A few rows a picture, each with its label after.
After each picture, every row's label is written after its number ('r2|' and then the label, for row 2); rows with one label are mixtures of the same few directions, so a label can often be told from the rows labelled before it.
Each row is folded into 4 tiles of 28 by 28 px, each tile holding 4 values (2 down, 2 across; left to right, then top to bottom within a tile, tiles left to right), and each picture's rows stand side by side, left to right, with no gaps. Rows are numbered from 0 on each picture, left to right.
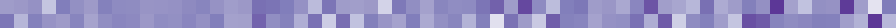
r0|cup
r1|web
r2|web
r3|cup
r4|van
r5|web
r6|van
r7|web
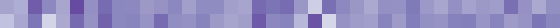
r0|van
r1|van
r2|web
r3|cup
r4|web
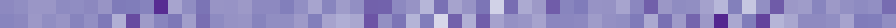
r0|web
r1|cup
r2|web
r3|web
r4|cup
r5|web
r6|van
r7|van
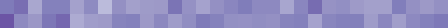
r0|van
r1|web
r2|web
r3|web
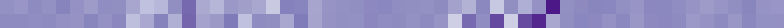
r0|web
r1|cup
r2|cup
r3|web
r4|van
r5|cup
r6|cup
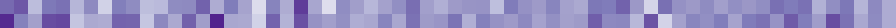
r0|van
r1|web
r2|cup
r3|cup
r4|cup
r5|web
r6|van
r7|van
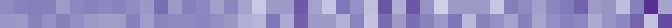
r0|web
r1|cup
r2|cup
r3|cup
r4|cup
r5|web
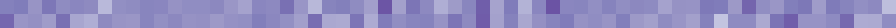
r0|van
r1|web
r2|web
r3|cup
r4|cup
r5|van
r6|van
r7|van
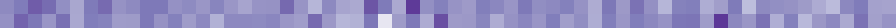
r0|cup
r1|web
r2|web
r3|van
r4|van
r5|cup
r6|van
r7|cup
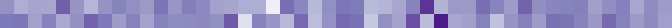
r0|web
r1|cup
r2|cup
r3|web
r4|van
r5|van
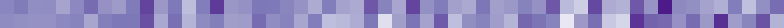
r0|web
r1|cup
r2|web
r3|van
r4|van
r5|van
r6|van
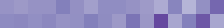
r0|web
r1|van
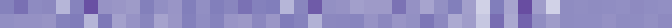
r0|web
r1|van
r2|web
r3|web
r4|cup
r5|van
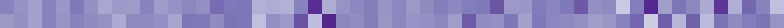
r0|cup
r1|van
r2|web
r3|cup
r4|cup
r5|web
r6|cup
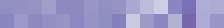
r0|cup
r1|cup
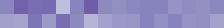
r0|web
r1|web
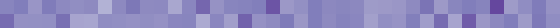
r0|van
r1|web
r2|cup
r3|web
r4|cup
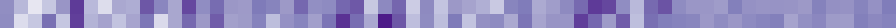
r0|cup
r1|van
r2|van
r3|van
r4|cup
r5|cup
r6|web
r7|van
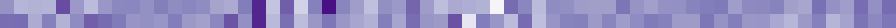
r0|web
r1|van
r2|cup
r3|cup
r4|cup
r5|web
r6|web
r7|van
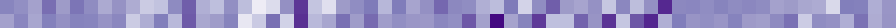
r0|cup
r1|cup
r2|cup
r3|cup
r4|van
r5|van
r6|van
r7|cup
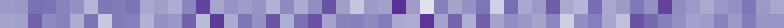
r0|web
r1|web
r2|van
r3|web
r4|cup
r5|van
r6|cup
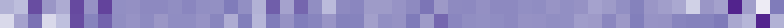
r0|van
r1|van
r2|cup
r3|web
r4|van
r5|cup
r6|web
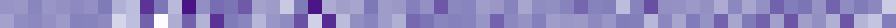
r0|van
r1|van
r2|web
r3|van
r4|van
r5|web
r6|van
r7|van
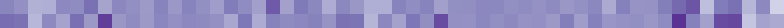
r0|web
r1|cup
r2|cup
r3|web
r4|web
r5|cup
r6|van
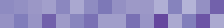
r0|van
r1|van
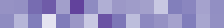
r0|van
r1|cup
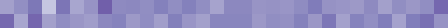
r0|cup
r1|van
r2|web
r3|van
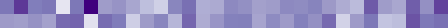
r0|web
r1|cup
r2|web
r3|van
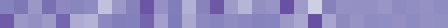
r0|van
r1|cup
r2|web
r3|cup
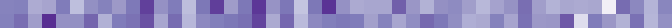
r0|van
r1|cup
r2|cup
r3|web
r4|cup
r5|cup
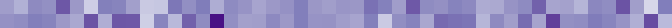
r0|web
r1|web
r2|cup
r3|van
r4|web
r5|web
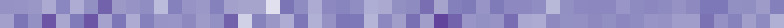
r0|van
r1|cup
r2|cup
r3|web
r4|van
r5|web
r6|web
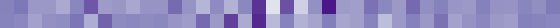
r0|web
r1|web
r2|cup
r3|van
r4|van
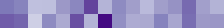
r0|web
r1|cup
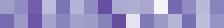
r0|cup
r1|cup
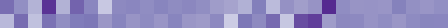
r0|cup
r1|van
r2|van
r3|web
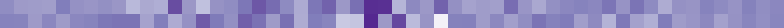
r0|web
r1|web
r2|cup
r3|web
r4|web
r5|van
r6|van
